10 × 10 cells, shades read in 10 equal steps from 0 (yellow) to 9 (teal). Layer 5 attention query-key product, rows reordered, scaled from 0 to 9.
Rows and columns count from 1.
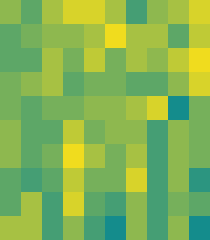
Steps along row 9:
down up down up up down up down up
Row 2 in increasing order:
0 2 3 3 3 4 4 5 6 6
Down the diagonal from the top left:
4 5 3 6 4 4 3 7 5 9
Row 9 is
6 3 7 1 6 7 4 7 5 6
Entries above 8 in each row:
0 0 0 0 1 0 0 0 0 2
